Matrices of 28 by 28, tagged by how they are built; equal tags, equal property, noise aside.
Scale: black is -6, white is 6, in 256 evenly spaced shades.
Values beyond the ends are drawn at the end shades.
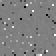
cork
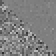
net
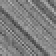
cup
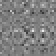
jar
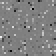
cork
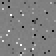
cork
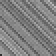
cup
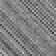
cup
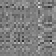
jar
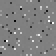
cork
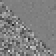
net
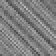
cup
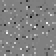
cork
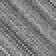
cup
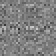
jar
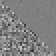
net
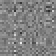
jar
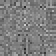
jar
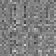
jar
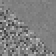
net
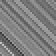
cup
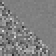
net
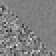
net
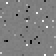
cork
